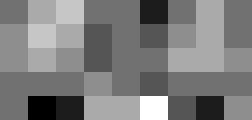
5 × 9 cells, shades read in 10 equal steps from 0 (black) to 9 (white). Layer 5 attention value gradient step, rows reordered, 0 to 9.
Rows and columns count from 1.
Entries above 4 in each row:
3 5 6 1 4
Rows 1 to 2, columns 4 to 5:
4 4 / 3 4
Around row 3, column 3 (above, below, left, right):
6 4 6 3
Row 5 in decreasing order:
9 6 6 5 4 3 1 1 0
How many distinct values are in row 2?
5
